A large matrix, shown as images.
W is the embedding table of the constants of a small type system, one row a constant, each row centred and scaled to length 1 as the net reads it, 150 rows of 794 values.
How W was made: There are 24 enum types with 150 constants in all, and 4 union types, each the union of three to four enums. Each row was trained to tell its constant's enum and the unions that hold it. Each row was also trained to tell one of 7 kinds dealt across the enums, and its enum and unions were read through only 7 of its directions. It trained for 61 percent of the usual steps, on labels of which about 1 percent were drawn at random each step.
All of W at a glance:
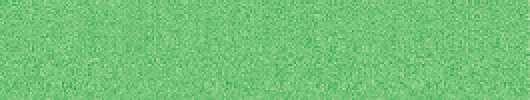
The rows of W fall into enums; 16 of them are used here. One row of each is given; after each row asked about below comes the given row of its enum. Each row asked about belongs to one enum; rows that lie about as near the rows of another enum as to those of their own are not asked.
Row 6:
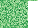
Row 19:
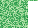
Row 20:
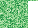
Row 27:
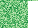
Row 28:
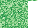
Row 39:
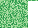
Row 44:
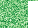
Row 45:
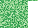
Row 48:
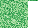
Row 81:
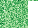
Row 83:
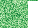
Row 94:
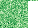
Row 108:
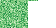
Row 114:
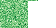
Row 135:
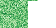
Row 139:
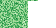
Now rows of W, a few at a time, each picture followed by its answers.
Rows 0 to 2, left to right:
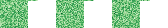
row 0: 28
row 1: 27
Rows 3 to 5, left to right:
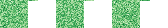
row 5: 48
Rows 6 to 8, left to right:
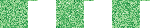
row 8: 27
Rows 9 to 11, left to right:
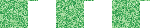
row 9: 108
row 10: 39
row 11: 135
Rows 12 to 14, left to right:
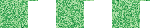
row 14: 83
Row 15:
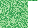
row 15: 28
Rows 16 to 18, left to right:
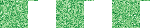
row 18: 108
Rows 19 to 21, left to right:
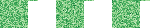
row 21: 27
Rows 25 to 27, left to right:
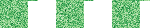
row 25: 28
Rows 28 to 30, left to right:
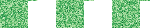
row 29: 44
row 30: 81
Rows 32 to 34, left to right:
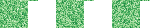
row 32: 108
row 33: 135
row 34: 44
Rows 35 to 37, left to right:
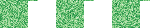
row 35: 20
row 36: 83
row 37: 135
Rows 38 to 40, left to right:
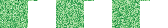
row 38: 6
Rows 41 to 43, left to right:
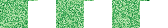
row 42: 139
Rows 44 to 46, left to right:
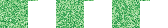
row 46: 83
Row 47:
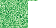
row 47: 6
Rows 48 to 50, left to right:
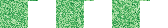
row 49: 27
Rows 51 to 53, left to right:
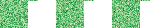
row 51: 19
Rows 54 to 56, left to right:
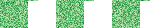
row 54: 44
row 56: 44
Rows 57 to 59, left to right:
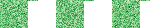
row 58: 83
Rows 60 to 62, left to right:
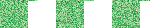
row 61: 44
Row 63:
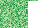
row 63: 44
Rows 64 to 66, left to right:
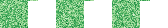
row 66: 48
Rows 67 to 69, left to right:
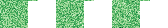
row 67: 27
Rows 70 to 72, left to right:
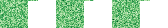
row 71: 20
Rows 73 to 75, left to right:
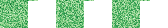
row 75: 6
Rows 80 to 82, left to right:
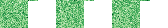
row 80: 48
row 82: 39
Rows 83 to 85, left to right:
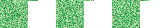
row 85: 19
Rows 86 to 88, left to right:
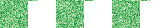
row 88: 108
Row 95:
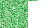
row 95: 39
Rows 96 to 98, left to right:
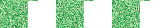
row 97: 139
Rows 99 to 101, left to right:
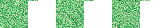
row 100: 135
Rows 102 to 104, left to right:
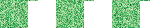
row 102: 6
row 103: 39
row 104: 48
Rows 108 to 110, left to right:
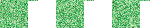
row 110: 83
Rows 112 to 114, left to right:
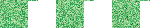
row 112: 48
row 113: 139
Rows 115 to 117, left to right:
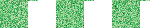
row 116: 39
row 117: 44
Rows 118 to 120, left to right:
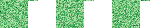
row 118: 108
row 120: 108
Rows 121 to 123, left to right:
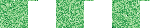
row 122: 6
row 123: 6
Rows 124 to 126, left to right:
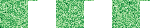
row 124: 6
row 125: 20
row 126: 81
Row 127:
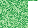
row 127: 20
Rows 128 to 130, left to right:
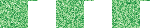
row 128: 28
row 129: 20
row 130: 81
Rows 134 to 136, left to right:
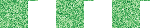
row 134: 39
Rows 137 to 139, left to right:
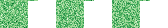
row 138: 48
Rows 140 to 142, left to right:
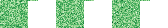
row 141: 19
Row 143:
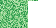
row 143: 83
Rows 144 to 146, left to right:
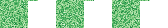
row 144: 19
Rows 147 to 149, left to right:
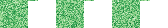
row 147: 83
